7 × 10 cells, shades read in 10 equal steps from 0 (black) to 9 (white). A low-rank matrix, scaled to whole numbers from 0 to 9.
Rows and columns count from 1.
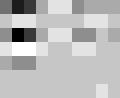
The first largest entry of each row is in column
5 2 5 2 4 1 9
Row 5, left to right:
6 5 5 7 7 7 7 7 7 7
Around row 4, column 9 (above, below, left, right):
7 7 8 7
